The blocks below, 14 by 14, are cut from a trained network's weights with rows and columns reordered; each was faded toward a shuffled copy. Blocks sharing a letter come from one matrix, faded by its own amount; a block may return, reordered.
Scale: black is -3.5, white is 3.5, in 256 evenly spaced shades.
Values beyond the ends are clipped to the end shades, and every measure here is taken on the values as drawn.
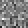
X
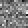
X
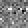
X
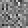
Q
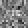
Q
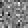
Q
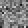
X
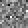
X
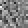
Q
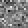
X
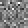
X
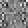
Q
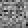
Q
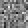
Q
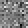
X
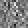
Q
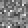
X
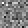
X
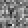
X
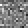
X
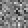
Q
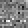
X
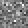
X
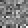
X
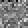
X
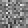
Q
